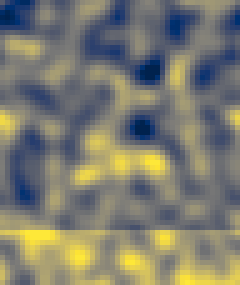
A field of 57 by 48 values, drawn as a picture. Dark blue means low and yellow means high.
Average level on the scale: 50%. Histogram: bell-shaped. Grain: blotchy. Seam: horizontal, 80% of the way down, the bottom part higher. Lone odd cells: none.
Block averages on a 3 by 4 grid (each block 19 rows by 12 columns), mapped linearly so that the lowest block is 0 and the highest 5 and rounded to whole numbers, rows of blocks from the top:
1 1 0 0
1 4 3 2
5 5 5 4
